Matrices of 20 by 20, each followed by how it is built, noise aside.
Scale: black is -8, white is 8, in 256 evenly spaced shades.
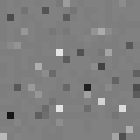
sparse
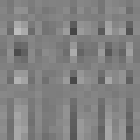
low rank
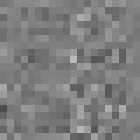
low rank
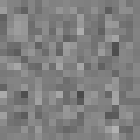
low rank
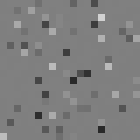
sparse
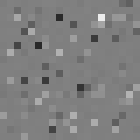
sparse
